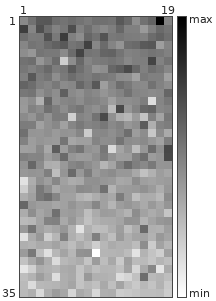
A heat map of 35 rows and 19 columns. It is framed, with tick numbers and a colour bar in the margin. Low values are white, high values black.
Odd rows or columns: none. Histogram: bell-shaped. Slope: up to the top. Grain: fine.
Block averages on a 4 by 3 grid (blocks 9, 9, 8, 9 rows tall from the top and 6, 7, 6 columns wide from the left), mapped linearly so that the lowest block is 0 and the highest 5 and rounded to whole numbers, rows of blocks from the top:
5 5 5
3 3 3
2 2 2
0 0 0
